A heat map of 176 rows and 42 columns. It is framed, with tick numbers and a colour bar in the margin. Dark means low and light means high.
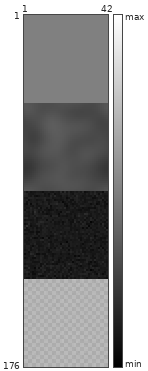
It is made of 4 by 1 panels. Panel 1,1: middling, flat. Panel 2,1: low, smooth, faint in contrast. Panel 3,1: very low, fine-grained, faint in contrast. Panel 4,1: high, checkered, faint in contrast.
